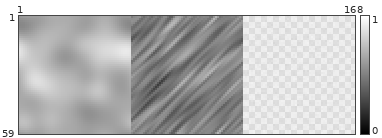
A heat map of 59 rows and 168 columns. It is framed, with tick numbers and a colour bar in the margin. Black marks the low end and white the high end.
It is made of 1 by 3 panels. Panel 1,1: high, smooth. Panel 1,2: middling, slanting up to the right. Panel 1,3: very high, checkered, faint in contrast.
